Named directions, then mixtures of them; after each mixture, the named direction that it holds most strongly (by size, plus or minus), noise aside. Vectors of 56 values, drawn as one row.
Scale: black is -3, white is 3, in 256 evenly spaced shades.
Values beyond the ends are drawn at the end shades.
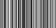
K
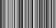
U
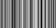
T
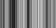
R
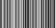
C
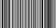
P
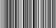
U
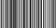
P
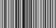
K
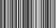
K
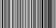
P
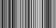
P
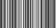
C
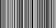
U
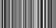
T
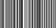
K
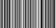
C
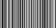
C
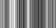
R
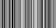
P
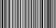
P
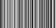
U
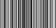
K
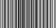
K
